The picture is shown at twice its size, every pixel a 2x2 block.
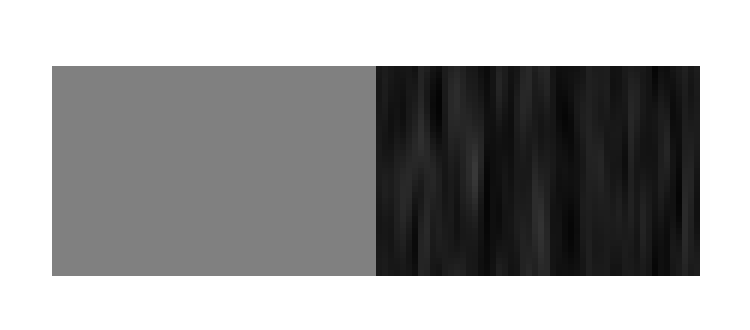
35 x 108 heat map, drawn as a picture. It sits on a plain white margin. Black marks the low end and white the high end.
The table splits into one row of 2 panels. Panel 1,1: middling, flat. Panel 1,2: very low, streaked downward, faint in contrast.
